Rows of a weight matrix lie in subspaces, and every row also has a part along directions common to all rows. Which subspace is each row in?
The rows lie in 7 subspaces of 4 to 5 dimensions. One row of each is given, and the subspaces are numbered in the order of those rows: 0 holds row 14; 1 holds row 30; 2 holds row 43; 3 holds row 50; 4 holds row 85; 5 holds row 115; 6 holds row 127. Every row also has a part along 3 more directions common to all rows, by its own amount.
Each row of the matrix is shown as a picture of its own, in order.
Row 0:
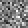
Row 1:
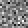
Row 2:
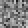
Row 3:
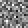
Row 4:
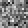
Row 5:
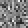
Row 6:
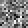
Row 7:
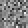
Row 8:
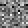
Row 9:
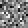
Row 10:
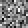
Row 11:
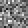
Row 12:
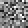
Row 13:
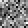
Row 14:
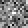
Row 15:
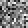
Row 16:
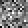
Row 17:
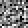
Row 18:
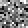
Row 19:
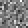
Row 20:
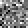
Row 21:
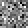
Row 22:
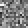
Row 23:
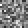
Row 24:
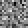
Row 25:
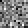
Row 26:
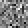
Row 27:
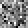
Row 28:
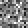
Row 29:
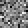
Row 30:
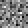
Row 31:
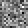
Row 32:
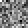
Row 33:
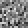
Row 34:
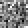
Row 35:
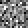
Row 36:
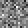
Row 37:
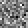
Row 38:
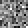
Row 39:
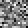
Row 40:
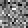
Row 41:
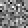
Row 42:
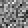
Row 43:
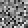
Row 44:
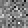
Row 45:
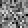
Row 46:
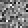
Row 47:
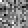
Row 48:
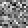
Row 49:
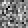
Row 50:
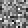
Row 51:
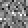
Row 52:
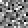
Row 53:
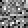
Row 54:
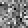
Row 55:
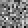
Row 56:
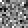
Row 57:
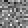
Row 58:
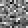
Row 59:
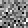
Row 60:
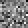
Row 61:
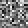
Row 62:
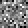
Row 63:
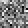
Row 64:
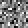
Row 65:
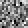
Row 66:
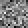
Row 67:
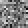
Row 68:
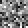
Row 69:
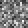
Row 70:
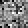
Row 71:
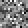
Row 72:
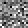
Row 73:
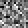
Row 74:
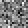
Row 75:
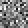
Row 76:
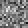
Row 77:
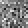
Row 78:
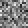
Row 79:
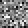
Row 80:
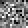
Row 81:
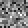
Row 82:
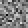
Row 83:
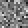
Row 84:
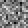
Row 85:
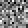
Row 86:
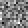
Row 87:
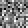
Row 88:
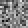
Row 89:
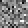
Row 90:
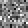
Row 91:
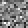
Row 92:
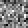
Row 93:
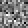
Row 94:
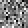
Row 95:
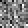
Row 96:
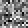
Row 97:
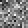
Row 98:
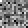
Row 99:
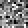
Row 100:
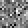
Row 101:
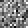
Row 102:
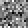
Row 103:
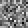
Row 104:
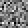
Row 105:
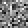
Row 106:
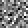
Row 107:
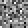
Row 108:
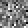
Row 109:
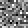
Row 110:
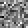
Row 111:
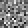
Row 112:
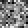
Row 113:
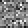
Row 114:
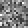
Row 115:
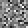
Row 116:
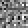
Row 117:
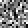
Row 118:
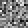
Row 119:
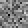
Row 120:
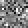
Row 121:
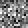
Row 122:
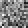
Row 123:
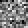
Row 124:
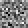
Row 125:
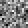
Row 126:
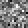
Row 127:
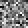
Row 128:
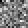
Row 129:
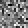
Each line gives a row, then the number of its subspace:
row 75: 6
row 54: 3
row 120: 5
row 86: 6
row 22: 6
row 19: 6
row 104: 6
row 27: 3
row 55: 1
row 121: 1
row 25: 0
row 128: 2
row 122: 5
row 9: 1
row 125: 5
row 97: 1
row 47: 2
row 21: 4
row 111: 2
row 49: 5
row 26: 4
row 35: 2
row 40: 4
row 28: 1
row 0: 3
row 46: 3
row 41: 6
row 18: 2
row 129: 4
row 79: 0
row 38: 1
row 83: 0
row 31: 5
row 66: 1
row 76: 5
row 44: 0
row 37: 3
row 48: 4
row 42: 5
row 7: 4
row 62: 0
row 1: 4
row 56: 2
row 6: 1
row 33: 5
